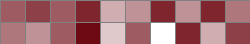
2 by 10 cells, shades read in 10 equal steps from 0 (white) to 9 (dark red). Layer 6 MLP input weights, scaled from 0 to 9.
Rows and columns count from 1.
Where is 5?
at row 1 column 10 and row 2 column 1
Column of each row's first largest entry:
4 4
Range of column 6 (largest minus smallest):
2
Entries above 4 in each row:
7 6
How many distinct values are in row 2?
9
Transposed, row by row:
6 5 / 7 4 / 6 6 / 8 9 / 3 2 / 4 6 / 8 0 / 4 8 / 8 3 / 5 7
